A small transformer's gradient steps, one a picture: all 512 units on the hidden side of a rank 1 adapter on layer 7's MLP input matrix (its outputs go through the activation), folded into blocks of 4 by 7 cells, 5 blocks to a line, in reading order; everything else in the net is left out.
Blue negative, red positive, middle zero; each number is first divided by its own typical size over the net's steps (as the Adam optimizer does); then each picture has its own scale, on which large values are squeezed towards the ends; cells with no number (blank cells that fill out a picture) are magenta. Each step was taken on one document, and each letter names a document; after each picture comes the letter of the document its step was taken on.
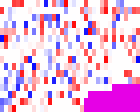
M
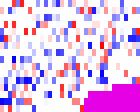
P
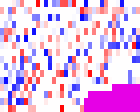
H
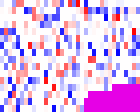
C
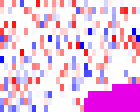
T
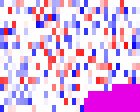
C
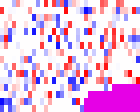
M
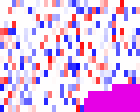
P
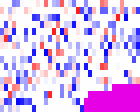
H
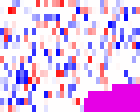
H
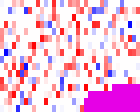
C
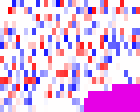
P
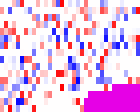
P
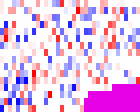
H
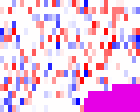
T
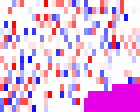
H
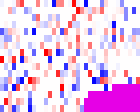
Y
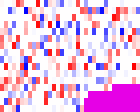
C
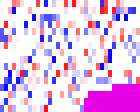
M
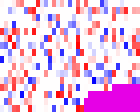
Y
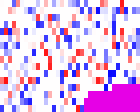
Y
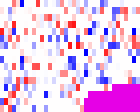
T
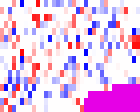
T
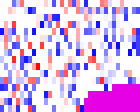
H
